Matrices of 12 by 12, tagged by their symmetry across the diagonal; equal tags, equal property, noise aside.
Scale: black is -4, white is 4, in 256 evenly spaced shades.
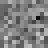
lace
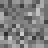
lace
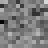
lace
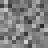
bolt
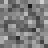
lace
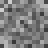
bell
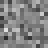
lace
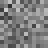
bolt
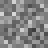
bell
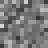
bell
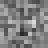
bolt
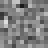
bolt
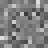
bell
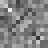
bell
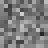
lace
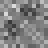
bell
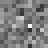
lace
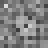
bell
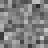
bolt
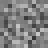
bolt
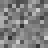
bolt
